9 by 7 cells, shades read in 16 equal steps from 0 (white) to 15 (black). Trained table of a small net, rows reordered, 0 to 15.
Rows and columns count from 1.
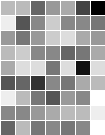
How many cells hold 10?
3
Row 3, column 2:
8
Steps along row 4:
down up same up down down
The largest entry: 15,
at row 1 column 7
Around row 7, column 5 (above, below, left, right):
8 4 10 7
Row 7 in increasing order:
0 1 4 6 7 8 10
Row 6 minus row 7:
9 5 4 -3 2 -2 4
